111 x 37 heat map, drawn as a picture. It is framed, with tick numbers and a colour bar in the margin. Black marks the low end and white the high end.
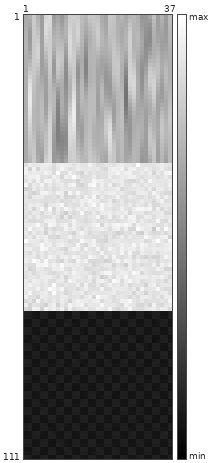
The table splits into 3 rows of 1 panel. Panel 1,1: high, streaked downward. Panel 2,1: very high, fine-grained, faint in contrast. Panel 3,1: very low, checkered, faint in contrast.
